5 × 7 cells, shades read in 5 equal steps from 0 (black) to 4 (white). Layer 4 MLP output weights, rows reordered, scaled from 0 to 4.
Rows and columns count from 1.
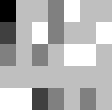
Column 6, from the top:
3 3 4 3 2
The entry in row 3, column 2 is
3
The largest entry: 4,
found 7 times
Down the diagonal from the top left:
0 3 2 3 3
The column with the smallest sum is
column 1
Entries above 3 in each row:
1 2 2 0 2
